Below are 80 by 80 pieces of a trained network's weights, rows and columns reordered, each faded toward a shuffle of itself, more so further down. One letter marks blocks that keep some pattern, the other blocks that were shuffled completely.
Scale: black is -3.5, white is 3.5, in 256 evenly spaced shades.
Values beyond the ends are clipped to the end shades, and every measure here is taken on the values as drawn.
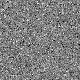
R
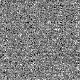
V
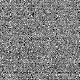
V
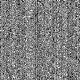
V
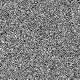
R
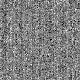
V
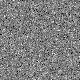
R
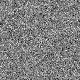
R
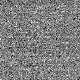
V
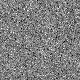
R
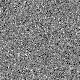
R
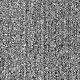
V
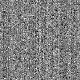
V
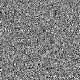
V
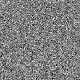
V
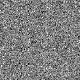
V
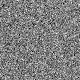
R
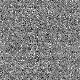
V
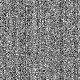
V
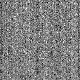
V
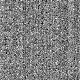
V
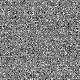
V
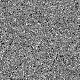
R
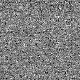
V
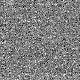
V
